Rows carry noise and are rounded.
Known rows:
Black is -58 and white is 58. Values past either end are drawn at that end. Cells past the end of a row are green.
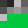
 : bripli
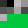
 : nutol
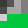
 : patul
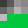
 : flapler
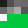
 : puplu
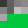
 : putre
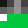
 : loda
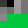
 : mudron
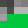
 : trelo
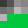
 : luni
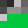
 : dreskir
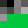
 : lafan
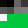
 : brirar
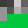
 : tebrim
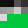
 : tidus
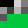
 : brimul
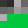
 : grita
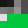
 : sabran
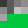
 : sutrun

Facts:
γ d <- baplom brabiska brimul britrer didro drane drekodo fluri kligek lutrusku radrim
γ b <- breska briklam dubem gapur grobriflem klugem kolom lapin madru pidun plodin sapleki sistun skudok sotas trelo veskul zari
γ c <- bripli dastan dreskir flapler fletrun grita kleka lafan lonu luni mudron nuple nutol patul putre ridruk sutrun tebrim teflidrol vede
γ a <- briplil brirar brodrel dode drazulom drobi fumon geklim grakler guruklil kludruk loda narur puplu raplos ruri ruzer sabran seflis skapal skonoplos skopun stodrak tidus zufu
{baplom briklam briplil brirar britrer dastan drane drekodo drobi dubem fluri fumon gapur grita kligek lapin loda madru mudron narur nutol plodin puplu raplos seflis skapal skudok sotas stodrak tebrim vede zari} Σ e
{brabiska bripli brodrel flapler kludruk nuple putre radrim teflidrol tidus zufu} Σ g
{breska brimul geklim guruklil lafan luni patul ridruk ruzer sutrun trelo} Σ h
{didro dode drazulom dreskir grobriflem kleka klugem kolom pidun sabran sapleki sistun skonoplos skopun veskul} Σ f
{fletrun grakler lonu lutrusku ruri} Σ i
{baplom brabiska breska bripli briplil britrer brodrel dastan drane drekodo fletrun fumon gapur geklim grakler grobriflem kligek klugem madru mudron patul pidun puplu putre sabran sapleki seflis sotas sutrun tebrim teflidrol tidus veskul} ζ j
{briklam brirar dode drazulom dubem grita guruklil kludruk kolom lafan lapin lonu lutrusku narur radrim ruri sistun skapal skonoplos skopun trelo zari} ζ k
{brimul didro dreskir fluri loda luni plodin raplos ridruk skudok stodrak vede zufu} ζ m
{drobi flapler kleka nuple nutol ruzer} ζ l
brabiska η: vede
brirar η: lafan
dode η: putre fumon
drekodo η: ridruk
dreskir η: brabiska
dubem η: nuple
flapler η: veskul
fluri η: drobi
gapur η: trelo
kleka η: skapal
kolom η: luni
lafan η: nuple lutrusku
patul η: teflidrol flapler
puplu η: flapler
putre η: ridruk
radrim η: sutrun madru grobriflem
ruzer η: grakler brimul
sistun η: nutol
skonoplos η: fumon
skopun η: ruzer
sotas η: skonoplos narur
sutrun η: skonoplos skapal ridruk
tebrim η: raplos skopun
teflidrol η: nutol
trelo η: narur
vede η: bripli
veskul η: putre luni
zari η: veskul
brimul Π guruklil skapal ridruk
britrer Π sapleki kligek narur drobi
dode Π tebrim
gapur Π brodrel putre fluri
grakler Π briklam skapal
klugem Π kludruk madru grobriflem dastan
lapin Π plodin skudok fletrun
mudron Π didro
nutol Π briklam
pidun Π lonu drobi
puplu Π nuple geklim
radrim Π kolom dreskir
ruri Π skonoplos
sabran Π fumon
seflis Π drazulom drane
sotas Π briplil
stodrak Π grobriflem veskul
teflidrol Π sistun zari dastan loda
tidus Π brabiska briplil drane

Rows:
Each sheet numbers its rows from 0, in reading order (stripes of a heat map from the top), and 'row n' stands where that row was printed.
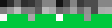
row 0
briplil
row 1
kleka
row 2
drazulom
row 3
madru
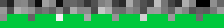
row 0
gapur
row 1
klugem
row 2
narur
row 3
ridruk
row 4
dastan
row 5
sistun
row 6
teflidrol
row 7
lutrusku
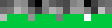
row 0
zari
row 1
nuple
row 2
grobriflem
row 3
skapal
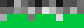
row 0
lonu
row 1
sotas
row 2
dode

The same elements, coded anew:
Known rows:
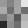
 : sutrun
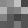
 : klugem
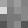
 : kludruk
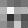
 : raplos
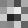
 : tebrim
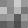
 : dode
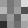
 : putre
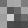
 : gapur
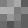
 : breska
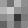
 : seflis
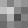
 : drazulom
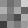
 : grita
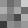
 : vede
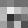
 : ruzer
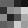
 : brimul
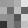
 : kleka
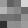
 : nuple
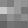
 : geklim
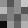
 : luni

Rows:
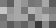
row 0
guruklil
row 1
briklam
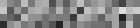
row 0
dastan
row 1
dubem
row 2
flapler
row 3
brirar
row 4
grakler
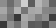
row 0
mudron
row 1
pidun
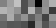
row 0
kolom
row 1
nutol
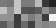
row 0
puplu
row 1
fluri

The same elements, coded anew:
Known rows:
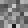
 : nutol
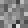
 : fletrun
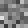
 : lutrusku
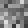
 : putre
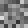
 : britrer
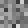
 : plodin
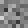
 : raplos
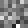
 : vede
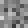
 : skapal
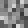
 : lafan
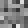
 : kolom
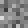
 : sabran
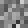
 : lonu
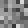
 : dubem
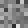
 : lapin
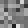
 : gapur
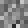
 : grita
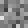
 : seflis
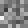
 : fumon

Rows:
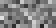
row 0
radrim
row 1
ridruk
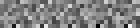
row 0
patul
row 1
luni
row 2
tebrim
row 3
sutrun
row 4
flapler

